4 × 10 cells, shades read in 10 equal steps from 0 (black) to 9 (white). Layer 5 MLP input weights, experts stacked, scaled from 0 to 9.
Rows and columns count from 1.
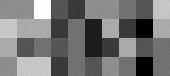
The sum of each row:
48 40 36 41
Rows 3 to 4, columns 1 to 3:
6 3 4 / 5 7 7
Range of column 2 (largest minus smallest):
4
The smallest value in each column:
5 3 4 2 2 1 2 2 0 4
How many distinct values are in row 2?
6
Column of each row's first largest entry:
3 1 1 2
